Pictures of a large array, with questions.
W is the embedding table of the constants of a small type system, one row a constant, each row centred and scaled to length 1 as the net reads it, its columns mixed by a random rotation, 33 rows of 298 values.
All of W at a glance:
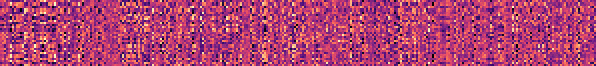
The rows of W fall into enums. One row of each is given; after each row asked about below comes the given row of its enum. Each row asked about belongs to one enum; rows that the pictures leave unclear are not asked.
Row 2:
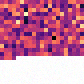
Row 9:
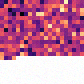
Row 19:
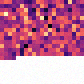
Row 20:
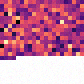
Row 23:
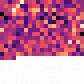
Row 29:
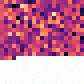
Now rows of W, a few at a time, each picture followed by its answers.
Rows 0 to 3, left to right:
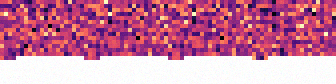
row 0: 19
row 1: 2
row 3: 9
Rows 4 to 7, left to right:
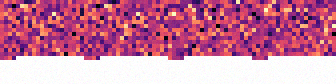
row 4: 29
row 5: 29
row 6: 19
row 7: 23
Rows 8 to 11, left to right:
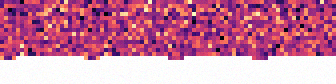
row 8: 9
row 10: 2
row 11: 19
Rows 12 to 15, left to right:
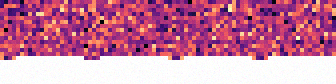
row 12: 9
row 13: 20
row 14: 9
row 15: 9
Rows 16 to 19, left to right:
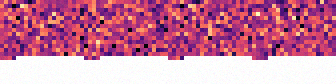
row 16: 29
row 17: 20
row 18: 29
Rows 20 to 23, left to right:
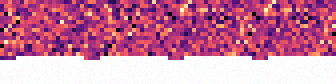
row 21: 19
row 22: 23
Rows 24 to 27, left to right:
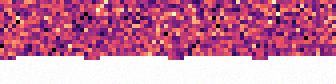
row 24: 20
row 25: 23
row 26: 19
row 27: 2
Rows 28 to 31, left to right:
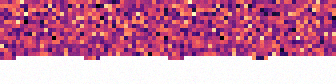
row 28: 2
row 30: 2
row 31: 9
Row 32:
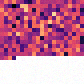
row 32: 29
